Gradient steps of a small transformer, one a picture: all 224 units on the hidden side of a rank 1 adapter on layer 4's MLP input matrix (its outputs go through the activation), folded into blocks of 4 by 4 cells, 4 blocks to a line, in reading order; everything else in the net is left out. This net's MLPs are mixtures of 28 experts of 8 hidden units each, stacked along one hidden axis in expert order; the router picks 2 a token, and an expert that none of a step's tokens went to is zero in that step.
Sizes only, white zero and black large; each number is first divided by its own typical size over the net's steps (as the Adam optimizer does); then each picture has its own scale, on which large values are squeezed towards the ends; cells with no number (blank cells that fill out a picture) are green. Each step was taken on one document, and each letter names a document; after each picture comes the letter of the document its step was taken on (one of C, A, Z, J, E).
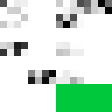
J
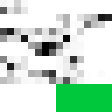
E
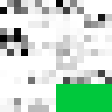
E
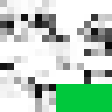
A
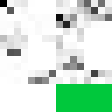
J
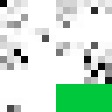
J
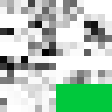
A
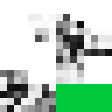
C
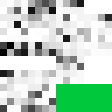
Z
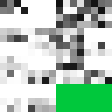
E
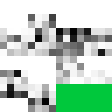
C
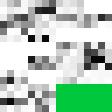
Z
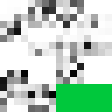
Z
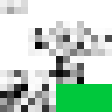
C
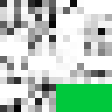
A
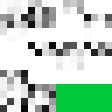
Z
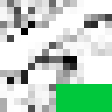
Z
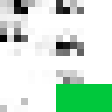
E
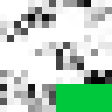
Z
